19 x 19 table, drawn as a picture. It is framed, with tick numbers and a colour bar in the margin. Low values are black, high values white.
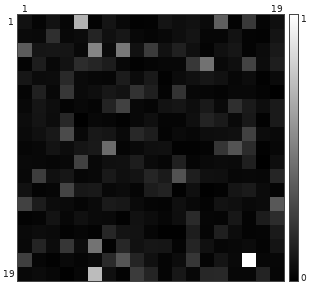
Histogram: skewed, a long tail of high values. Stripes: none. Grain: fine. Mirror symmetry: none. Average level on the scale: 10%. Slope: none.
